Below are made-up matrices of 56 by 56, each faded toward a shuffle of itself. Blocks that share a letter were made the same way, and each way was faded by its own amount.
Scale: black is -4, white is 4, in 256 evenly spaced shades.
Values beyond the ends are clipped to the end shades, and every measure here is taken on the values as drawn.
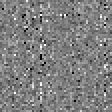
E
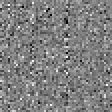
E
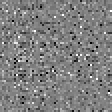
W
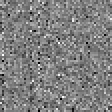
E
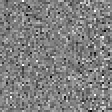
E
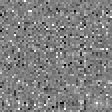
W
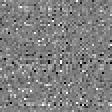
W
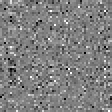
W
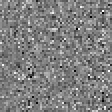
E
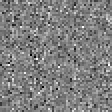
E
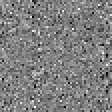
E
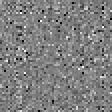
W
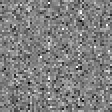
E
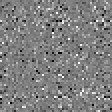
W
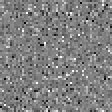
W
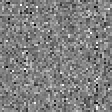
E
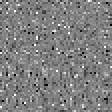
W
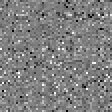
W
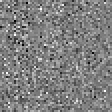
E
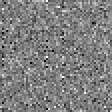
E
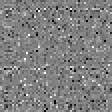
W
